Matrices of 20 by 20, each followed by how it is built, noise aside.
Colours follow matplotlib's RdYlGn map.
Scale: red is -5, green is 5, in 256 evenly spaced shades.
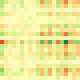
low rank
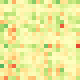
low rank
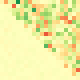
upper triangular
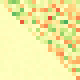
upper triangular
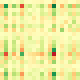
low rank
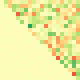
upper triangular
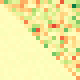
upper triangular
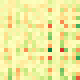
low rank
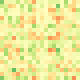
low rank
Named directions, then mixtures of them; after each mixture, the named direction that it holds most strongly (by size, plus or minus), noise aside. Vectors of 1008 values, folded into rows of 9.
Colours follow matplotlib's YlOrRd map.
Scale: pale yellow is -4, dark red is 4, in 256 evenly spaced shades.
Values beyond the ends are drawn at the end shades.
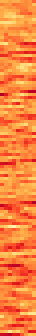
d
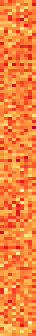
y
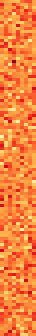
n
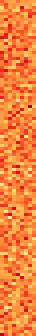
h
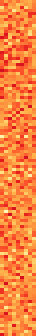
h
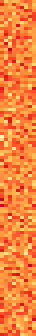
n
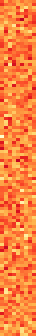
y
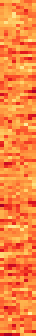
d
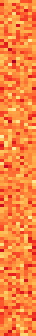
n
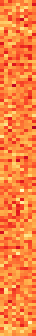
y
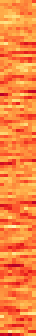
d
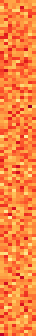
h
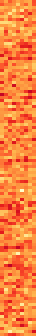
y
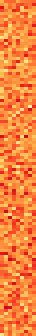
h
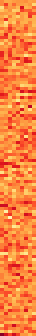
h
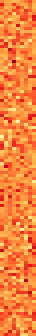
n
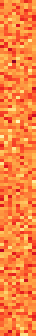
n
